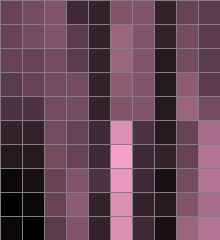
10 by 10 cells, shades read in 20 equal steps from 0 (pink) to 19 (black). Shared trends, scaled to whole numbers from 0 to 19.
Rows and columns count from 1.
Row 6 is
15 15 10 11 14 2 13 16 11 6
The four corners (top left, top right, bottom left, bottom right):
11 12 18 5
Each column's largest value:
19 19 12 14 15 9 15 17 11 12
